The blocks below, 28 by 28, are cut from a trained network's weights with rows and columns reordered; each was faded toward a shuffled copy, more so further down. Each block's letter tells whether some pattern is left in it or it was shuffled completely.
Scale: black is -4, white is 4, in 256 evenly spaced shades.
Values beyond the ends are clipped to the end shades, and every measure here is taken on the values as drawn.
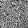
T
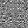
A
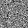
T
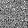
T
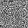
A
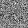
T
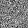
T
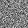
T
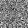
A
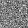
T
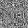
A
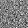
A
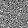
T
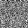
A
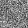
T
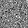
T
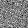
T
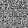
A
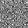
A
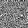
A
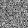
T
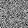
T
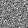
T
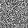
T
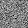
T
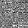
A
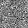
T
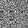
A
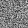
T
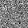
A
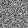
T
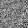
T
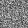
T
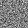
T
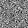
T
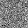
A
